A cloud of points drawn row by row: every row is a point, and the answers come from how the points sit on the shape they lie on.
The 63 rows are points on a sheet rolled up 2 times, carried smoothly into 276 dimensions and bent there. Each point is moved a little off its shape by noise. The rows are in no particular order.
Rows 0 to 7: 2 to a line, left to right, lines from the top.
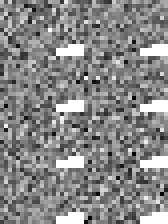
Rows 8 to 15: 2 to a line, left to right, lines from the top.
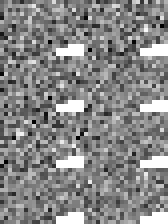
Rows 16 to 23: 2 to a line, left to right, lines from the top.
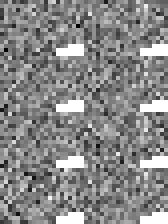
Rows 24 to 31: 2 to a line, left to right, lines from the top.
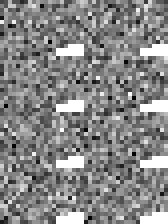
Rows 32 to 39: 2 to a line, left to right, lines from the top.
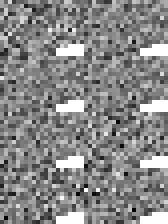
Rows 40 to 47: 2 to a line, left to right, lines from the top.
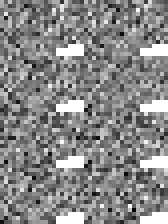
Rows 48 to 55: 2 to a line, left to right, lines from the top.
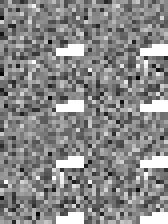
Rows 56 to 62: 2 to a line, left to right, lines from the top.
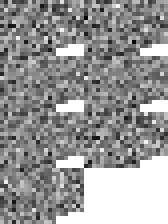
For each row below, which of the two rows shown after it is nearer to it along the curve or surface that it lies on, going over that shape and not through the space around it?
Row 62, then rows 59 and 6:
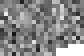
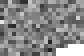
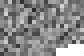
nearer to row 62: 6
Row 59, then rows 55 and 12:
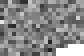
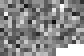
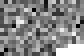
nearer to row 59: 12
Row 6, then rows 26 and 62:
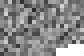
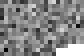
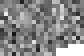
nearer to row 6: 62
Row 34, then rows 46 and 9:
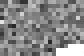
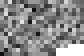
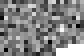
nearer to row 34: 9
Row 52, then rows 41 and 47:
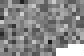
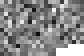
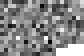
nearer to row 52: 47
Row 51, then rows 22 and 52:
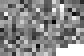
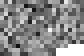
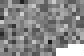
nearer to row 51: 22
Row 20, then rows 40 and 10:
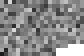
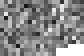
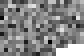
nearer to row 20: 10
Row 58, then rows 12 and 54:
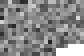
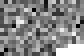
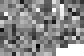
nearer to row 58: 12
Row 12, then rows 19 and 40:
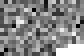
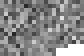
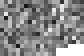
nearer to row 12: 40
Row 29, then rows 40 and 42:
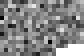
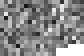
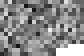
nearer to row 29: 42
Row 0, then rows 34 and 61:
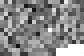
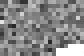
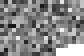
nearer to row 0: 61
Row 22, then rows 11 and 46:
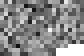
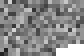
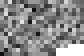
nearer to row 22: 46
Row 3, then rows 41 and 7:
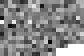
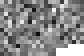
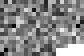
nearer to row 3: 7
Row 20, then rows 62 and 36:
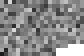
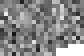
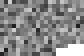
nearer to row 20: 36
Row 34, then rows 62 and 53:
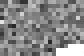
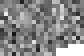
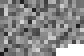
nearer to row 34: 53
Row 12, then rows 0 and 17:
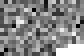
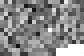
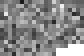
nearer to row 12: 0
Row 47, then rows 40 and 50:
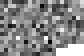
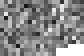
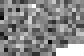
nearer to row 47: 50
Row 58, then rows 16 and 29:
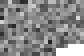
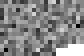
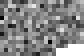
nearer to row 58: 16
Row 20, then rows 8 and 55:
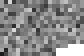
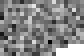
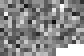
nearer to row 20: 8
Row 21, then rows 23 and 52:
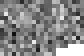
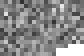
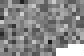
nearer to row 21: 23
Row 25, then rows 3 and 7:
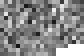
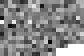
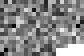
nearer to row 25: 7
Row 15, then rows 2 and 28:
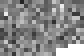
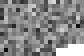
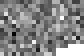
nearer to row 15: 28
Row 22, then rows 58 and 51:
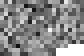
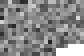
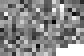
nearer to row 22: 51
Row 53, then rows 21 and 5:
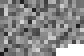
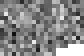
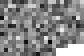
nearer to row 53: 21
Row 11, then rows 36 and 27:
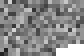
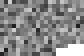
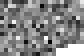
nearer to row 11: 36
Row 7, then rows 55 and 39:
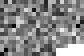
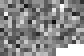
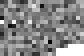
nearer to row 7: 39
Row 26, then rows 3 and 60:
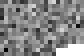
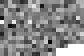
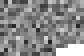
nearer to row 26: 60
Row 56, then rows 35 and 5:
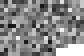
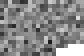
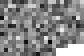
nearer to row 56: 5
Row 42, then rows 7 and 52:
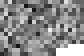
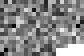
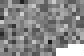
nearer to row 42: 7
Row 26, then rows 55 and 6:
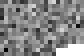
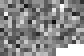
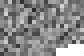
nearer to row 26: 6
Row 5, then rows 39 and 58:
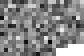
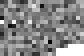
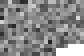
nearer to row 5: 39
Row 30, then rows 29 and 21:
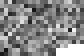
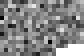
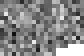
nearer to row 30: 29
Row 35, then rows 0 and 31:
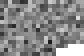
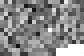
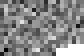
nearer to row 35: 31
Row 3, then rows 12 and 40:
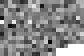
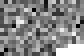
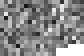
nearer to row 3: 12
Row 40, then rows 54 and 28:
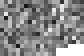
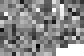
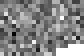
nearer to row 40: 54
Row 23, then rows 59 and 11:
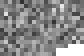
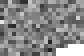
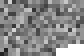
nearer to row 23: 11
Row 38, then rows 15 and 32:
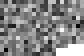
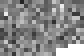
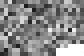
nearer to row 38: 32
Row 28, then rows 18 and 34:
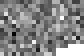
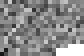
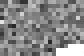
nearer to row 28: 18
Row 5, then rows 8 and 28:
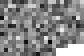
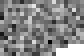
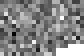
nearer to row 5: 8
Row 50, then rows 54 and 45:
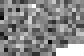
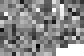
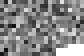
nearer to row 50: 45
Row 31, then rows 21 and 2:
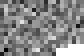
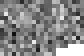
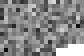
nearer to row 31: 2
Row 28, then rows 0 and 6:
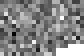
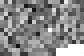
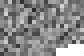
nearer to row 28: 6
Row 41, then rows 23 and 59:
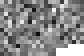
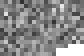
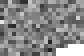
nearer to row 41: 23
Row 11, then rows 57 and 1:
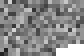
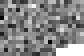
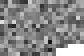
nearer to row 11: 1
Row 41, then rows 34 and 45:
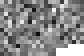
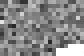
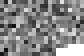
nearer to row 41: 45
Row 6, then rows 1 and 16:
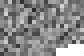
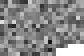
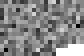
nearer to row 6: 16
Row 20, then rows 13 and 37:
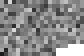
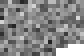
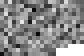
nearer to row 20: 13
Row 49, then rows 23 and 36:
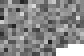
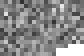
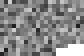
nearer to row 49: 36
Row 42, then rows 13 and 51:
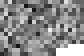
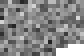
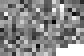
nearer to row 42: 51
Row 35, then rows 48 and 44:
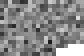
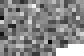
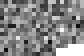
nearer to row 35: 48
